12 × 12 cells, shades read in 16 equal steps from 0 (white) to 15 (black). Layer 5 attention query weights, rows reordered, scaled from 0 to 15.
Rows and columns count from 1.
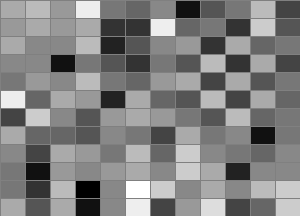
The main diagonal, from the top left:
5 5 7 8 8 5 6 5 7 13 4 3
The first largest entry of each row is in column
8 5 5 3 9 5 1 11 2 2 4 4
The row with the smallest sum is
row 11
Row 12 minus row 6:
4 1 0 8 -6 -4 2 -4 -2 0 4 -6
